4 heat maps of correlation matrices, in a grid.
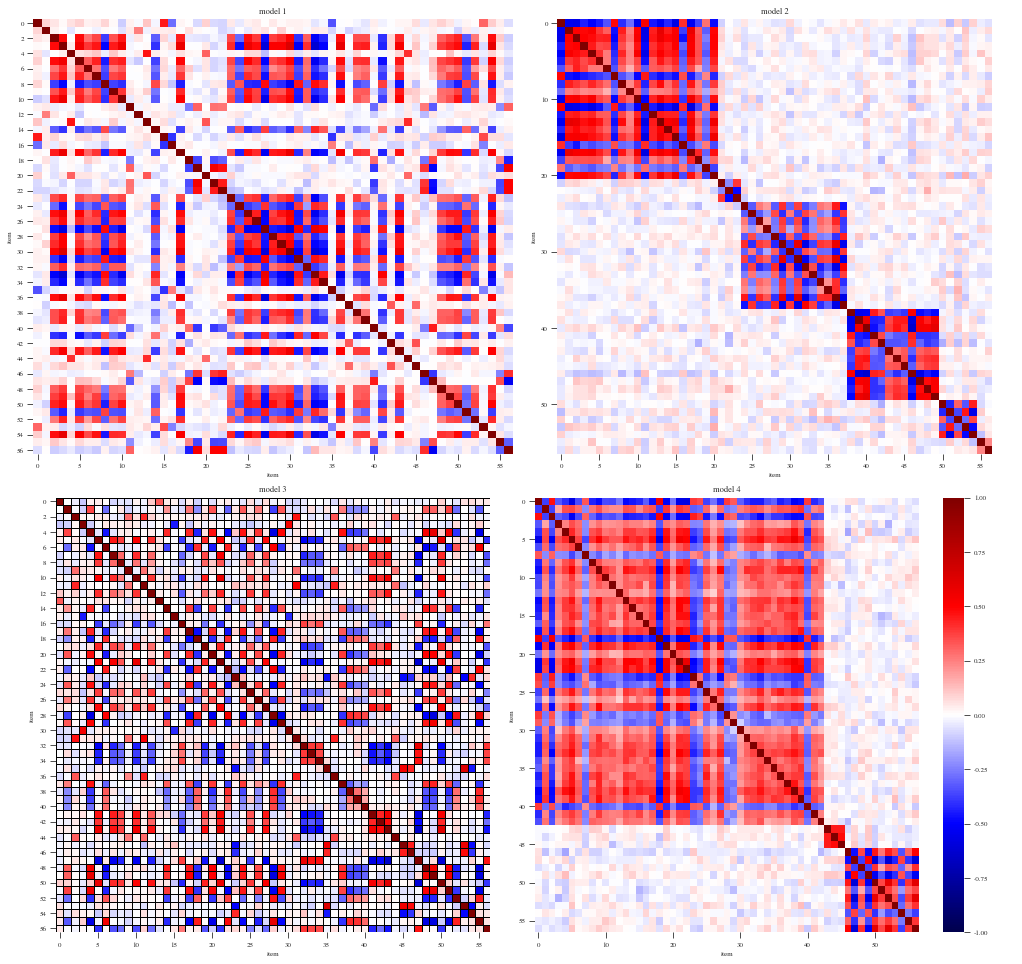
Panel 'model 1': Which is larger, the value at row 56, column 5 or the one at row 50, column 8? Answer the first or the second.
the first
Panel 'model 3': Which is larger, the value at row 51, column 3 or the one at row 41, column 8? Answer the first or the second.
the second
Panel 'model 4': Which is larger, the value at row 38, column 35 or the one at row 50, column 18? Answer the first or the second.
the first
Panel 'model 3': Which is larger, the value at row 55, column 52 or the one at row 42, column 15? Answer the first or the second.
the first
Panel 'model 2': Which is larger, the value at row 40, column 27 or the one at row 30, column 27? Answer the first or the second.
the first
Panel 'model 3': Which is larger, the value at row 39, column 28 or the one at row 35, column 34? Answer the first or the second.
the first
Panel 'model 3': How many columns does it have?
57
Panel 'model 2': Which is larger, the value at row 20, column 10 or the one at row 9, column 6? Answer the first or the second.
the first
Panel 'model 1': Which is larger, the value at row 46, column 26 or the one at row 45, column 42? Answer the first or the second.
the second
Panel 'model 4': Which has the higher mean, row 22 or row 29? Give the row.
22
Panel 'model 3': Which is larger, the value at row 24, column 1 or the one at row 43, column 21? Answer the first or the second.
the second
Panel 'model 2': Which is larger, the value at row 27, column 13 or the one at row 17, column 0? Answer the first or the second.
the first
